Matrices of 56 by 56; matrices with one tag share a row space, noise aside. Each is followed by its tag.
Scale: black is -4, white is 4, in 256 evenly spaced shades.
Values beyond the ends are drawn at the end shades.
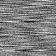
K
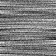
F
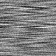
K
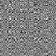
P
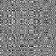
P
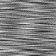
K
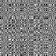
P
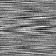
K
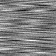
K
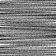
F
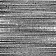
F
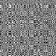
P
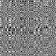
P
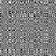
P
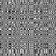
P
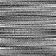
F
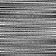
F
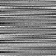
F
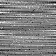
F
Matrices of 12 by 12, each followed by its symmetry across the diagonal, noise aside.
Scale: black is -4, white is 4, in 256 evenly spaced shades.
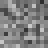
antisymmetric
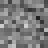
neither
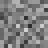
antisymmetric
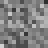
antisymmetric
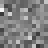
neither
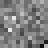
neither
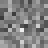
neither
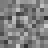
antisymmetric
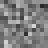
antisymmetric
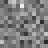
neither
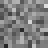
antisymmetric
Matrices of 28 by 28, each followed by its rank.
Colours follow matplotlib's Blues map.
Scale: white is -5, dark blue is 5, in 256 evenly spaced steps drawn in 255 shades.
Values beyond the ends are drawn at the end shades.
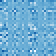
three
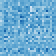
five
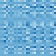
two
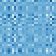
two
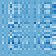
two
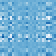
two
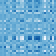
two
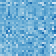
five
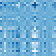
two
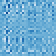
three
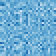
five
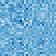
five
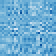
five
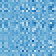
three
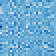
five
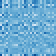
three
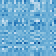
three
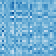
three
